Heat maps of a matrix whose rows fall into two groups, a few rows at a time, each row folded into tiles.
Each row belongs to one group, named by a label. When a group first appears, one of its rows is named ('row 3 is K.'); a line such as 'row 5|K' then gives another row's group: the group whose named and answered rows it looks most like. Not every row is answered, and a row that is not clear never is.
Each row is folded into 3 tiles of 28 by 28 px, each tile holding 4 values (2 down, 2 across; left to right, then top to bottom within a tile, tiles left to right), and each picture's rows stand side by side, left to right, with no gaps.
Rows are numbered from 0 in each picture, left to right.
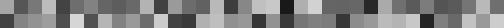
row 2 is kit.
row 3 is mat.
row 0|kit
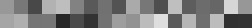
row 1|kit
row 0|mat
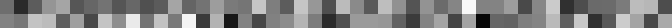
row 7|kit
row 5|mat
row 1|kit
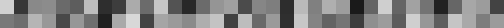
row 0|kit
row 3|mat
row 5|kit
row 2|kit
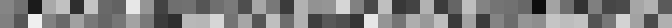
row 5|mat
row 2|kit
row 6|kit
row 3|mat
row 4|kit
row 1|mat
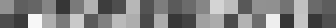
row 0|kit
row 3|mat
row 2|kit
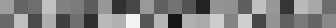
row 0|mat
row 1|kit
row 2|kit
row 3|mat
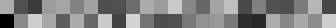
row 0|kit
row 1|mat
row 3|kit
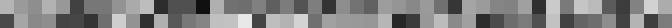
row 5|mat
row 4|mat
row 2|kit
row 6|mat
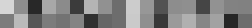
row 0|mat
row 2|mat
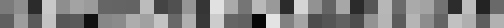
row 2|mat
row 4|kit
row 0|mat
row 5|kit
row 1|kit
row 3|mat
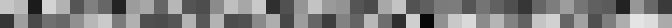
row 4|kit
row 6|kit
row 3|mat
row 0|mat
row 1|mat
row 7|kit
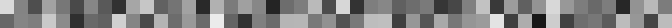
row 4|kit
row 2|mat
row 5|kit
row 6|mat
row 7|kit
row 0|mat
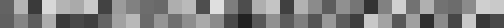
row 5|mat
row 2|mat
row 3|mat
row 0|mat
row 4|kit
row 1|kit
